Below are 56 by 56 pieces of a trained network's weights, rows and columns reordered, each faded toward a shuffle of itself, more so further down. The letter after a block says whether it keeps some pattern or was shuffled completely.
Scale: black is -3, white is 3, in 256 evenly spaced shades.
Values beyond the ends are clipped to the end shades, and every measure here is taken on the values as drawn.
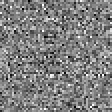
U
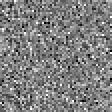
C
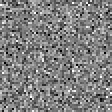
C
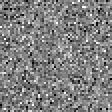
C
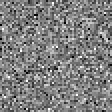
C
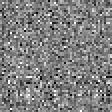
U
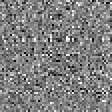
U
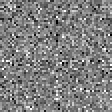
U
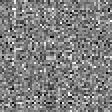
U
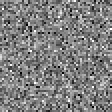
C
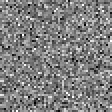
C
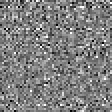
U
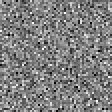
C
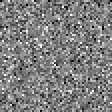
C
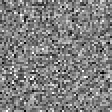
U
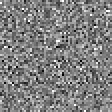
U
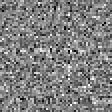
U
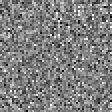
U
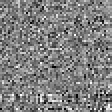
U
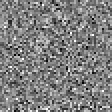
U
